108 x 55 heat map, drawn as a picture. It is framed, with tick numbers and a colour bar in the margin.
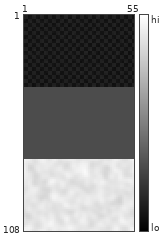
The table splits into 3 rows of 1 panel. Panel 1,1: very low, checkered, faint in contrast. Panel 2,1: low, flat. Panel 3,1: very high, blotchy, faint in contrast.
